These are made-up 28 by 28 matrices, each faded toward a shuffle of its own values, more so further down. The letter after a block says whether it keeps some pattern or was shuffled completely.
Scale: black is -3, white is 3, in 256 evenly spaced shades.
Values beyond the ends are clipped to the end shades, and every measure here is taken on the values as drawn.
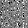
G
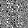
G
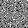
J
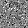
J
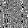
G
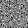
J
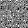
G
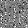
G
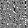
G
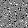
J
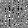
G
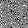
G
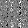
G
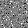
J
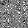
G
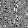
G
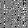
G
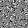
J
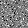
J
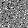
J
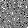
J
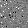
J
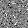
J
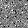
J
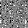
G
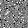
J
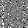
G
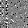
G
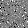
J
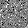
J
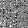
G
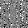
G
